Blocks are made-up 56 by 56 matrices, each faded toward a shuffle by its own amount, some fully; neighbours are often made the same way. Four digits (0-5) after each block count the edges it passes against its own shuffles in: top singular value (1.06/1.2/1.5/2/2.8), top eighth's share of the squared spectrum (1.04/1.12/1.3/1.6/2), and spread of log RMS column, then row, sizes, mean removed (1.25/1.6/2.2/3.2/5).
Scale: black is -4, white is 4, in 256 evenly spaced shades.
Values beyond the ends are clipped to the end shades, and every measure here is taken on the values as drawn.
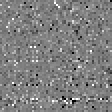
3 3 1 2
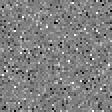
0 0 0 0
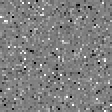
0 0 0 0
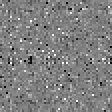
3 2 1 1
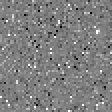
1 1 0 0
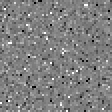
1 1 0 0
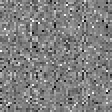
4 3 2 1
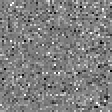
2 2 0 0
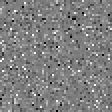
0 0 0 0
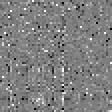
4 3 1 1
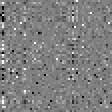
4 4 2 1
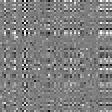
5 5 4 3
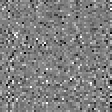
4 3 2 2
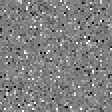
0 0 0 0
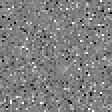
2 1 0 0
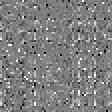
4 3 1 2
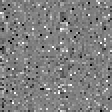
3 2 1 0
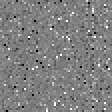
2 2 0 0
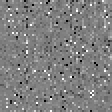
2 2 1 0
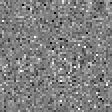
3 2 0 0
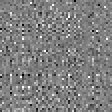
4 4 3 2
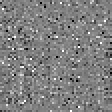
3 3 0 1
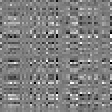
5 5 4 4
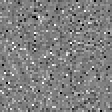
3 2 0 0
